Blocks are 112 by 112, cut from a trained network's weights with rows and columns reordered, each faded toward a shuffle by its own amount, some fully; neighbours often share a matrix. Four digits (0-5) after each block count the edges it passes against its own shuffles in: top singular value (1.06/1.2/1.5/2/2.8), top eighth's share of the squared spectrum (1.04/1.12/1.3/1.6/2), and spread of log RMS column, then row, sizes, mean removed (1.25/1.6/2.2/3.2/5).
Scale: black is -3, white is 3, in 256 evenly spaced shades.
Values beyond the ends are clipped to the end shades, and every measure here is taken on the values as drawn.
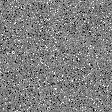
0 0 0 0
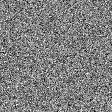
0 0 0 0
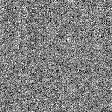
3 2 0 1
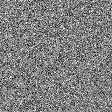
0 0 0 0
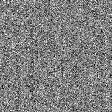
3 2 1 1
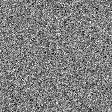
0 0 0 0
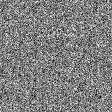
2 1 0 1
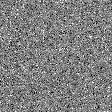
0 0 0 0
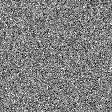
1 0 0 0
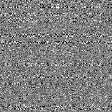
4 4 1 4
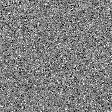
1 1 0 0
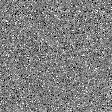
2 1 0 1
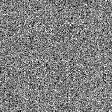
2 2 1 1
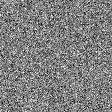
1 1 0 0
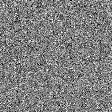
2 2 0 1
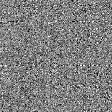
2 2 1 2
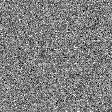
2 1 0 1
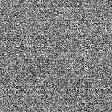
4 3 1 2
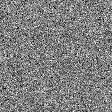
1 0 0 0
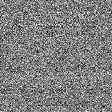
3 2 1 1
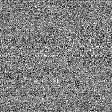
3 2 0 2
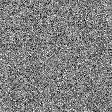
1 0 0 0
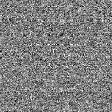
4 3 1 2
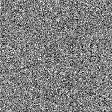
3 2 0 1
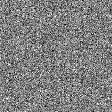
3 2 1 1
